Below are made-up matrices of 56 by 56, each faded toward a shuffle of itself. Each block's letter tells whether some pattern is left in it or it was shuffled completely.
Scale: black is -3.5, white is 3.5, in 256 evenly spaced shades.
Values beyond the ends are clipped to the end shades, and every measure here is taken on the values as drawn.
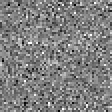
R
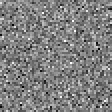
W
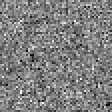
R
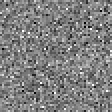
W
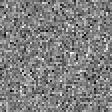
W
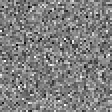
W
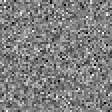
W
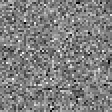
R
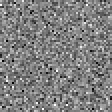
W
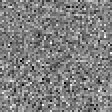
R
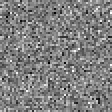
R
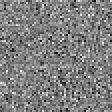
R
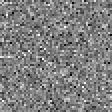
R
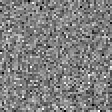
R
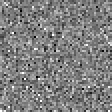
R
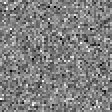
W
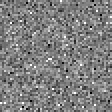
W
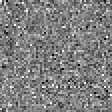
R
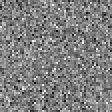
R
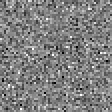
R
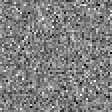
W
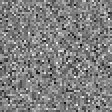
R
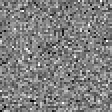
W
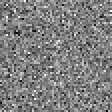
W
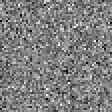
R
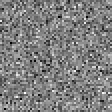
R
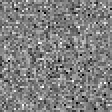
R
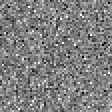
W
